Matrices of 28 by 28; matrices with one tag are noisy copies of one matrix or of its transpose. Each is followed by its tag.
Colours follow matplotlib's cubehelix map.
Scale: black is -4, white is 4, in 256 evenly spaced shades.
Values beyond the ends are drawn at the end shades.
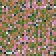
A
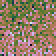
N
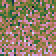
N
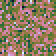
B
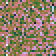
A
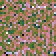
A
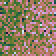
N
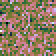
B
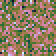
B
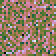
A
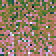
N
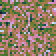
B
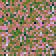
A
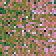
N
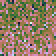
N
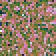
B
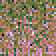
N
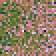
N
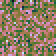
B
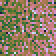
N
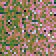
N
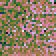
N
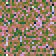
A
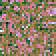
B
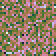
A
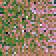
N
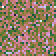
A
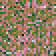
A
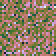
A
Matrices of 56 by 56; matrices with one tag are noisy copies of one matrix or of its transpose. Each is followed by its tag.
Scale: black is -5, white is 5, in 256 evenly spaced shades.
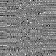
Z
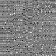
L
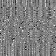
Z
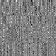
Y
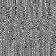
Z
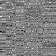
Y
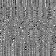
Z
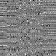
Z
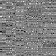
Y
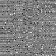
L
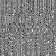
L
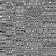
Y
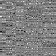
Y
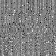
L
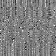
Z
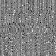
L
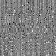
L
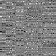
Y
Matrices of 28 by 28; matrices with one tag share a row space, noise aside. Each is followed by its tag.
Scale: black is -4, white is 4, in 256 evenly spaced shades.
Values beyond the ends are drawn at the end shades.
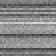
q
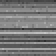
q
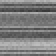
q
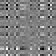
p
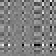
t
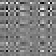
p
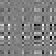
t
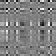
p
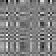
p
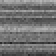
q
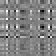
p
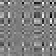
t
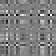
p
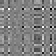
t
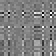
t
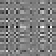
p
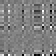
t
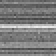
q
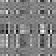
p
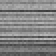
q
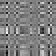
p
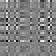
p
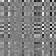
t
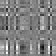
p
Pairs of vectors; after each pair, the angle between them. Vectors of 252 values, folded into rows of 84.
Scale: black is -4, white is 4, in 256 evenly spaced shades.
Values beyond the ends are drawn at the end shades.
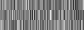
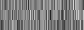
nearly opposite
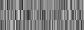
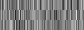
partly aligned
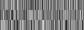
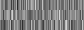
nearly opposite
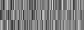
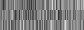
partly aligned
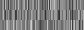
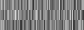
partly opposed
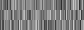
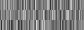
orthogonal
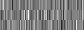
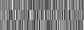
partly opposed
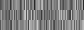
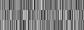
partly aligned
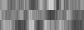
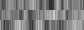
nearly opposite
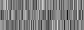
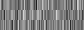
partly aligned
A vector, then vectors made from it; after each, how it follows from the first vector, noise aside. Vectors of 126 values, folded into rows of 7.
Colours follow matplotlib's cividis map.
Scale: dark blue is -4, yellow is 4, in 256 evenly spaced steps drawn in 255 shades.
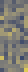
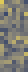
reversed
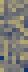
negated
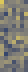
reversed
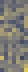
copied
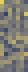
reversed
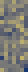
negated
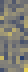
copied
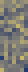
negated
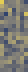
reversed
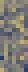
negated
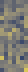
copied
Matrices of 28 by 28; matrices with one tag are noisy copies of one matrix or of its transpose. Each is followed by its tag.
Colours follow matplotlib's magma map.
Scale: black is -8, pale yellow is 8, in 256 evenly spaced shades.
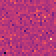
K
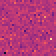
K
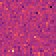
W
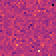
K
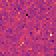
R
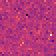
R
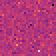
K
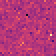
R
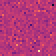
K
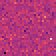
K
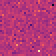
K
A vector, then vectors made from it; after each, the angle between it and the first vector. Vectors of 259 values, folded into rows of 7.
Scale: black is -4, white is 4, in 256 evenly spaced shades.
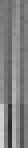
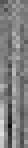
nearly parallel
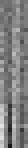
nearly parallel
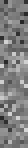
orthogonal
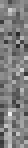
partly opposed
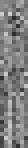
partly opposed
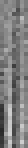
nearly opposite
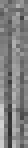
nearly parallel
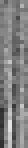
nearly opposite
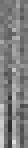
nearly parallel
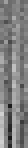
nearly parallel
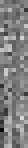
partly opposed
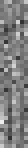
partly aligned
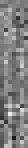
partly opposed
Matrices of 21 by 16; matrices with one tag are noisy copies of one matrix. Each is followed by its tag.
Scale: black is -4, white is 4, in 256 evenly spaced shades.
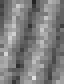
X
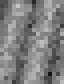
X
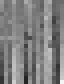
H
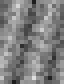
X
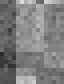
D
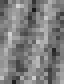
X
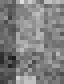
D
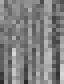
H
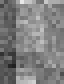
D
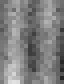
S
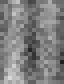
S
